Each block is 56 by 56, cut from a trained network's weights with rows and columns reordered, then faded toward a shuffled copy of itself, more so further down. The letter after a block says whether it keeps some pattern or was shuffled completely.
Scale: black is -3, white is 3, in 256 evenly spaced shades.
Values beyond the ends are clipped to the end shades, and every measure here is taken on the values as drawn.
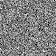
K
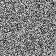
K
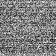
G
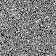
K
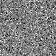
G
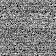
G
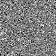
G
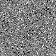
K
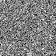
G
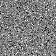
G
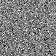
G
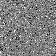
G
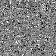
G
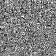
G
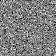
K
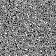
G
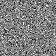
K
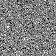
K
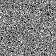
K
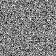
K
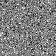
K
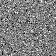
K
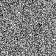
K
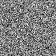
K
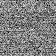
G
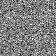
K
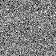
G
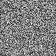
K
